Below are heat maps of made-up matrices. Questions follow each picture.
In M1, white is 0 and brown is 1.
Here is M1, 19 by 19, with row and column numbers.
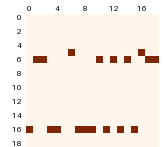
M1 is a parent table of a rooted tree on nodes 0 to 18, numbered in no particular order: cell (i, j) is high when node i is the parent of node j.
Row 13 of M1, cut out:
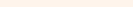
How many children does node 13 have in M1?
0
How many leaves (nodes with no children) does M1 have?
16
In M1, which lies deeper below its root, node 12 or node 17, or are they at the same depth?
the same depth
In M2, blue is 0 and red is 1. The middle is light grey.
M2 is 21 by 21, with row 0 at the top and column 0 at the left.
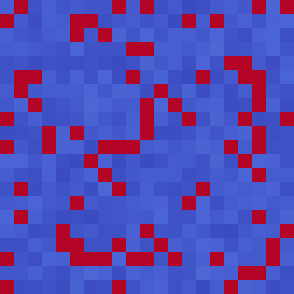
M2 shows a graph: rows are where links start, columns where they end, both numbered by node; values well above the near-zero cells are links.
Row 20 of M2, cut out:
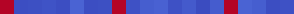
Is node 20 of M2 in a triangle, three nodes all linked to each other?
yes
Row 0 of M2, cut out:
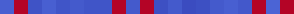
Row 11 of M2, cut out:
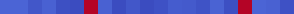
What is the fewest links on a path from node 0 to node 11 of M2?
3
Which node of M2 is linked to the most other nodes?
node 18
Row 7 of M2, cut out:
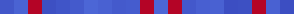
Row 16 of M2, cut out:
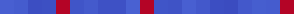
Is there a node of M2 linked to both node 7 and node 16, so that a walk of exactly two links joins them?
yes
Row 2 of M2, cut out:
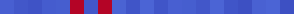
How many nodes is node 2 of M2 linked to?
2
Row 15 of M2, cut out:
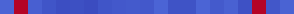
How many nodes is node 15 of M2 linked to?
2
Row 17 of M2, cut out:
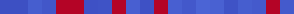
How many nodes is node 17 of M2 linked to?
5
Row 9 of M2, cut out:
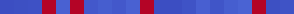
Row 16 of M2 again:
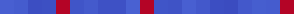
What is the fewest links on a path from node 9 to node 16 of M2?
2
